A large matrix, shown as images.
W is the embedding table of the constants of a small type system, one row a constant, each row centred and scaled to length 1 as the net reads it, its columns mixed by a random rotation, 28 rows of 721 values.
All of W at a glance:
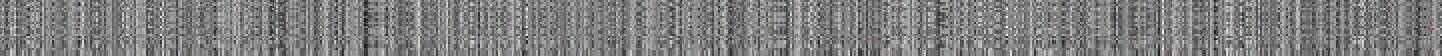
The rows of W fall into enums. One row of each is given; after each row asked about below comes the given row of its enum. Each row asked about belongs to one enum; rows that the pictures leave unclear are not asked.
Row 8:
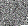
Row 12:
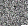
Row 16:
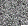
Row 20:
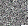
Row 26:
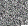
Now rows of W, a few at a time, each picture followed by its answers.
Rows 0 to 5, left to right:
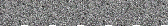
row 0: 16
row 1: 12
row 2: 20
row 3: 16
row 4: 8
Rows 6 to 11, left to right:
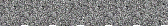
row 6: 12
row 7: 12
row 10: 12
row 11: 16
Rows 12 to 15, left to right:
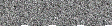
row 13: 8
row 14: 26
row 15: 16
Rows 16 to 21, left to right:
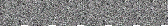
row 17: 8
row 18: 20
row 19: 16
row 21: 20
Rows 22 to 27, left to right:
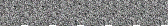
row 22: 12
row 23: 12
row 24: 16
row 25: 26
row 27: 26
